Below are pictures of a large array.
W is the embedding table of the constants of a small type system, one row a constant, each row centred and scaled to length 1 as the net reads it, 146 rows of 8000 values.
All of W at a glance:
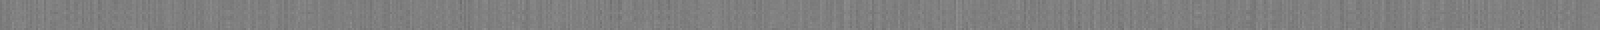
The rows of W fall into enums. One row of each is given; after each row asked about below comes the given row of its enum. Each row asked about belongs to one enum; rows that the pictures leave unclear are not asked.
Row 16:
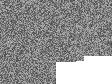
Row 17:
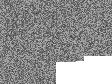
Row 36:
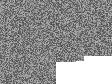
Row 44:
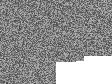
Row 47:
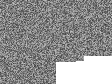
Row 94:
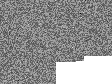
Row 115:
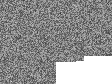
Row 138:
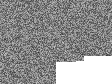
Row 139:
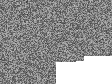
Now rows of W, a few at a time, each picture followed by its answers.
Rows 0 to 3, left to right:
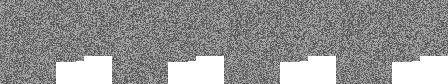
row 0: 36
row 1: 139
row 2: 17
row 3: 17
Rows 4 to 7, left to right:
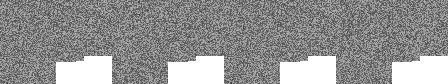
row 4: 44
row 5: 139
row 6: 44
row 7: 17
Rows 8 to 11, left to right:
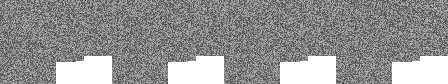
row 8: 94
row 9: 36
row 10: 36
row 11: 44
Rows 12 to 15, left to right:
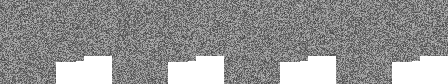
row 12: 139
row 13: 17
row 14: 115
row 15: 36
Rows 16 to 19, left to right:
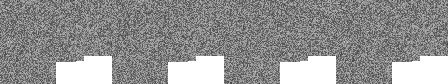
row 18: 44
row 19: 16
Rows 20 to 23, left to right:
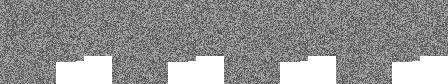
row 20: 17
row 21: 115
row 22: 115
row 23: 36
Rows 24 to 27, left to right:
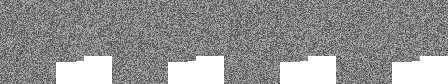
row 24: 16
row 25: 94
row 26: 17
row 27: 47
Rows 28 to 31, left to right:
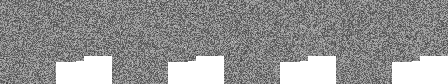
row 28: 44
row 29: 94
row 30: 16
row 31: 17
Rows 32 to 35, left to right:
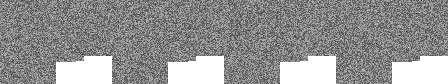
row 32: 138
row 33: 139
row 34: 17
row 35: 94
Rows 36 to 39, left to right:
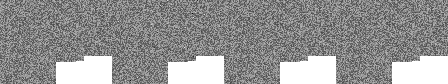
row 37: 94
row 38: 36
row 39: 36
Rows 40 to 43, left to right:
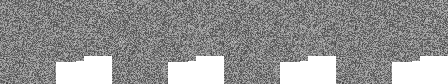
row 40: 44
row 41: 16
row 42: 16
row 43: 44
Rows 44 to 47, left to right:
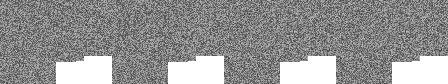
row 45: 17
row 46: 47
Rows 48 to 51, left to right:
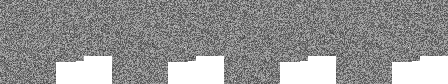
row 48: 47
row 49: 94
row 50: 115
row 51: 94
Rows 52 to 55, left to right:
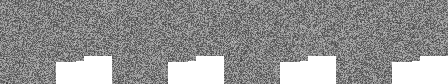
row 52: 44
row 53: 36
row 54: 16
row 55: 139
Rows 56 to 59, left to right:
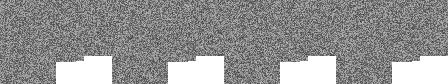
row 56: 36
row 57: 115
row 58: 138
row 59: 139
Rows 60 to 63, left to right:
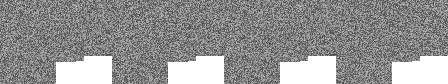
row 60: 115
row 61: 139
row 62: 115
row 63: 44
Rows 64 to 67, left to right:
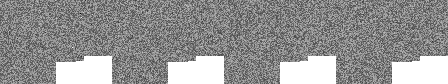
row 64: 94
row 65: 115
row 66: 17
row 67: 139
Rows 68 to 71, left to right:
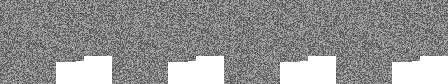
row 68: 94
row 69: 94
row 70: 36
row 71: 94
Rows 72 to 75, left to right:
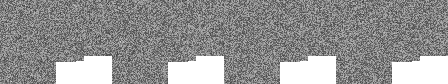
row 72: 115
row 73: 16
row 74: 36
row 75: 139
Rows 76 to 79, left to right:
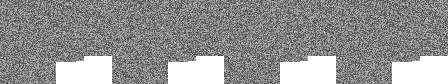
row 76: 44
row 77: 138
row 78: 47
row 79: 44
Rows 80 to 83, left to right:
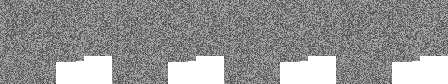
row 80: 17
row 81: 36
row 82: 36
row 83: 17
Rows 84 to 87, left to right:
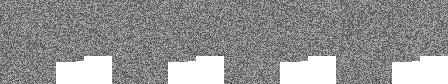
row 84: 94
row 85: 138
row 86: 44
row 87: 17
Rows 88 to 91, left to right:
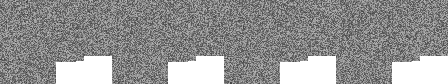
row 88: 139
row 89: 36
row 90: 44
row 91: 17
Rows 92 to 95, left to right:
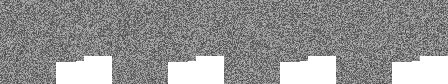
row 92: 16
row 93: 17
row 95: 47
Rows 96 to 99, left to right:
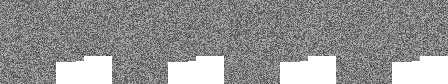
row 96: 138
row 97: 139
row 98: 17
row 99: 47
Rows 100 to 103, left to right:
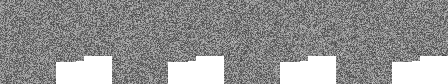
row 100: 36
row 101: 139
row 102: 16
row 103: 138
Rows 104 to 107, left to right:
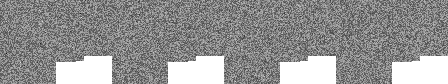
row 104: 94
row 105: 139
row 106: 115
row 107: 17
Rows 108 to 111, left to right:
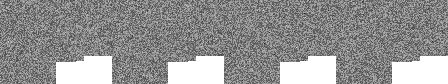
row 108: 16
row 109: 115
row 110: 94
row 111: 139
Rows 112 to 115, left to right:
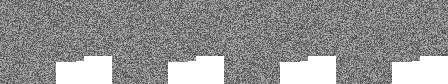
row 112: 44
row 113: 138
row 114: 139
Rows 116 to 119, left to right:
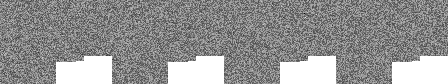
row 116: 138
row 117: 139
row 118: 94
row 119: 36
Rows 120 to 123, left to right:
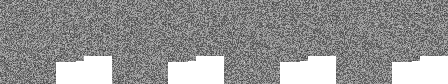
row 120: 47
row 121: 36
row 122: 94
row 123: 94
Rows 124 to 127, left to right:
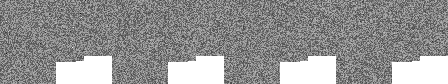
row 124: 94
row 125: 17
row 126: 44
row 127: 139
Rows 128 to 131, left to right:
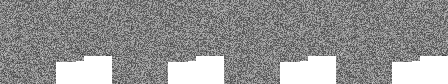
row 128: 138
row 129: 44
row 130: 36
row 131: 138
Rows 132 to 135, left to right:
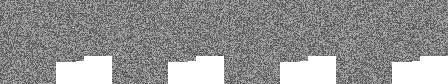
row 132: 94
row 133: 138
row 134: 36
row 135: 139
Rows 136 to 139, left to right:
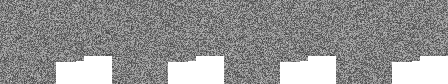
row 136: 115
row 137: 44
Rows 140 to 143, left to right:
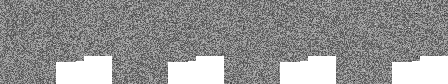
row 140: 17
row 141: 139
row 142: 44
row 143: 94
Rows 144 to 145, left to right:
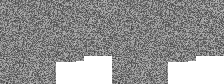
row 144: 44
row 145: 44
